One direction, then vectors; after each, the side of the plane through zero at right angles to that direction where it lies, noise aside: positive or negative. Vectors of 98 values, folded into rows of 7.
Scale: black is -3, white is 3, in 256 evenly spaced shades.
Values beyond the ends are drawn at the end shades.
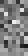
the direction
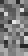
positive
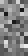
negative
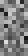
negative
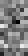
negative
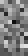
negative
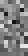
negative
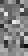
positive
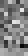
positive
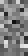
negative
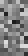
negative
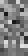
negative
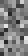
positive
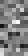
positive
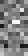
positive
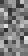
positive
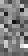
negative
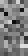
negative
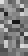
negative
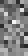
positive
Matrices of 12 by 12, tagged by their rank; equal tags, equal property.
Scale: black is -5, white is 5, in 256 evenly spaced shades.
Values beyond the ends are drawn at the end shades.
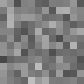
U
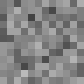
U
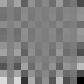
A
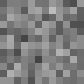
U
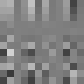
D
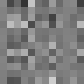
D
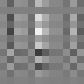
A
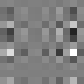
A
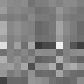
D
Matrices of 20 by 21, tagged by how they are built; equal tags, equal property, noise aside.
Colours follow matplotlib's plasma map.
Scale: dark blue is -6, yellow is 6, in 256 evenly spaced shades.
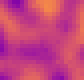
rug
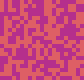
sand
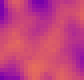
rug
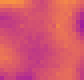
rug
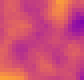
rug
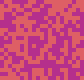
sand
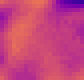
rug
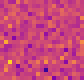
sand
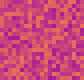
sand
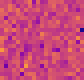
sand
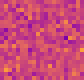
sand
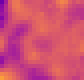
rug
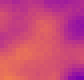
rug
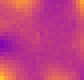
rug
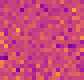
sand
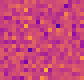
sand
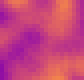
rug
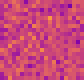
sand
